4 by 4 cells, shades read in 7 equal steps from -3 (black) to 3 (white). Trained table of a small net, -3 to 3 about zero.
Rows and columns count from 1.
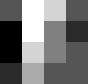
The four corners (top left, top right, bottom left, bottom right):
-1 -1 -2 -1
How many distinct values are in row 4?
3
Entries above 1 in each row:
2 1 1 0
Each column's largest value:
-1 3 2 -1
